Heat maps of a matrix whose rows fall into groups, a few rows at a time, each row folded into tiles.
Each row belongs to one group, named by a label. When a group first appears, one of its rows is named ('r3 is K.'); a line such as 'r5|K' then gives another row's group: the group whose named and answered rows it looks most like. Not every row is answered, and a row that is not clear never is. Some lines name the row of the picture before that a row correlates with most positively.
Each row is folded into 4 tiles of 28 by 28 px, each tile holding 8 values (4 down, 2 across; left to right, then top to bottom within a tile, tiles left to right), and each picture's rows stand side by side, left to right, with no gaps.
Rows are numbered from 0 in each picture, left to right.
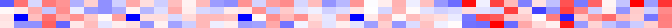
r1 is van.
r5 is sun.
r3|van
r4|van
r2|van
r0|van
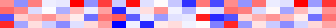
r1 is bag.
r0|sun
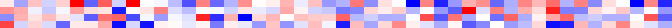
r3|bag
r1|bag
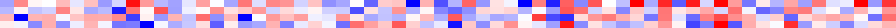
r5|sun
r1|bag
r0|van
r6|van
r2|van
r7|sun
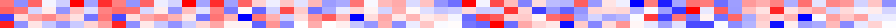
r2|van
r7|van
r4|van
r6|bag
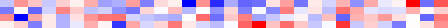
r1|bag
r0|van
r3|sun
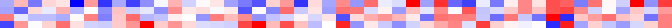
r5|sun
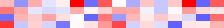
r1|sun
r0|sun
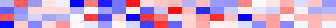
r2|van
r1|van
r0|bag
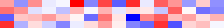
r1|van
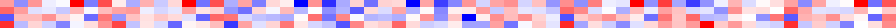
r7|sun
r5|sun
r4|van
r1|sun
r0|sun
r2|bag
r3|bag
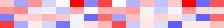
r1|sun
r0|sun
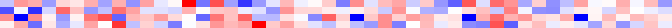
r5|van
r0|van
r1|sun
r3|van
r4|van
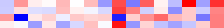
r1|sun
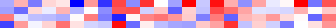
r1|sun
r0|bag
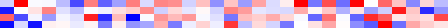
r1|van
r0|bag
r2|sun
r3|van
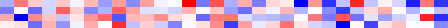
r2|bag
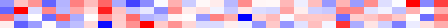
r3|sun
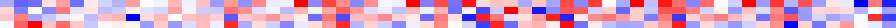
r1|van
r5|sun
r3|sun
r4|van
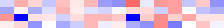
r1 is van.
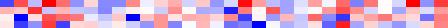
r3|sun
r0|van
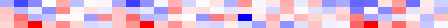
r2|van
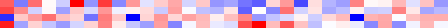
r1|van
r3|van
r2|bag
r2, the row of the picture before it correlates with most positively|3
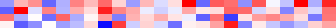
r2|sun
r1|sun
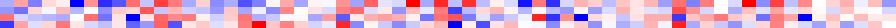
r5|van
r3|sun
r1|van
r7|van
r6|sun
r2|bag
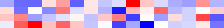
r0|bag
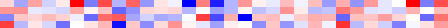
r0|sun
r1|bag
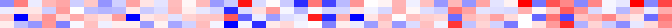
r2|bag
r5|sun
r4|sun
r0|van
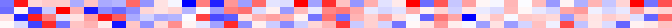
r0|van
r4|van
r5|sun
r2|sun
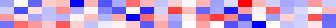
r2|bag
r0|bag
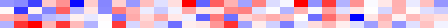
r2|sun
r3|van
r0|bag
